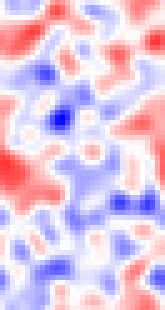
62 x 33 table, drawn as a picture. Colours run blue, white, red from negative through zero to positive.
Average level on the scale: 50%. Grain: blotchy. Lone odd cells: none. Mirror symmetry: none.
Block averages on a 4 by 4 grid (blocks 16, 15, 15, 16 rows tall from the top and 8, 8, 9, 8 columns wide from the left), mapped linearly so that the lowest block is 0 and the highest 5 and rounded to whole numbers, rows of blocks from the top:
3 3 3 4
2 0 2 4
5 2 0 1
1 1 2 3
